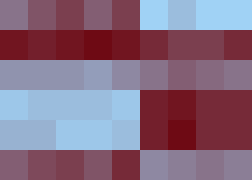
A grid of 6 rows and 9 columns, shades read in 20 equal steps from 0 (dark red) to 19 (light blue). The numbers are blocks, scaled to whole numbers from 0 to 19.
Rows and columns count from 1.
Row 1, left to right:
10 7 5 8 5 19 17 19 19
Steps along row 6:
down down up down up down down up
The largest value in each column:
18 17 18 18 18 19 17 19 19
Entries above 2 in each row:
9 4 9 7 7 9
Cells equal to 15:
0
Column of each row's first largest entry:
6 7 4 1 3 6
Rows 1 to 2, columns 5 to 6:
5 19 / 1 3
